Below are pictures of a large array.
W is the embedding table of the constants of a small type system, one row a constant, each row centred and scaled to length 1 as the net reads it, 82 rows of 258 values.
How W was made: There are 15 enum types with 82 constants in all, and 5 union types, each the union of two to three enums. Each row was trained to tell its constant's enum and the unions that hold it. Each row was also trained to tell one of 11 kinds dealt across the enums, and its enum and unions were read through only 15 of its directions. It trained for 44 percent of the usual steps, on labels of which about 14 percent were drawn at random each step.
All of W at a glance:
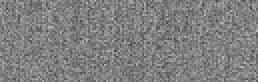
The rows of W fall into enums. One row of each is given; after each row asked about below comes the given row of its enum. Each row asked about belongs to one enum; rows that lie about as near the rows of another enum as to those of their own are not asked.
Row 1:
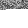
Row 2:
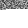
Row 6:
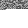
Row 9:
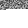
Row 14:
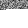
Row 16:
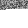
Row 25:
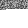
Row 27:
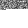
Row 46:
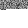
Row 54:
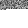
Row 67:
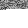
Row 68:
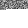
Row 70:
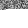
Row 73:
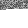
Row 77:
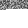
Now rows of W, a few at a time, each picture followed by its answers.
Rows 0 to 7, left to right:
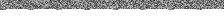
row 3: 2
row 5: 46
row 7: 2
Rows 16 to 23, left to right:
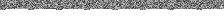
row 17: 6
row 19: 6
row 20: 77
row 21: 6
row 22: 67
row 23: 2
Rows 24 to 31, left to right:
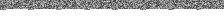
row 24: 73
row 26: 16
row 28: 68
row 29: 46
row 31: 1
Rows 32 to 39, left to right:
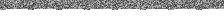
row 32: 73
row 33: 16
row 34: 54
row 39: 46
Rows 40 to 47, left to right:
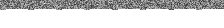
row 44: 77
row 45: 67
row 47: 6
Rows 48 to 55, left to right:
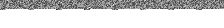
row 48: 67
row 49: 46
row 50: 73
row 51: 54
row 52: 46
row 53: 68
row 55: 73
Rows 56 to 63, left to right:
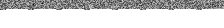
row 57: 1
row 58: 54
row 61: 6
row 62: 70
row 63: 16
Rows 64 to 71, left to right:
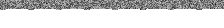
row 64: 1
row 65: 54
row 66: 2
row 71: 54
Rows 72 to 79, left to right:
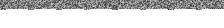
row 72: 2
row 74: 16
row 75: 1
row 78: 14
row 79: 25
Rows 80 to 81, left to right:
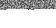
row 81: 16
